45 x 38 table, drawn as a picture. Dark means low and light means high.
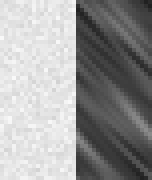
It is made of 1 by 2 panels. Panel 1,1: very high, fine-grained, faint in contrast. Panel 1,2: low, slanting down to the right.
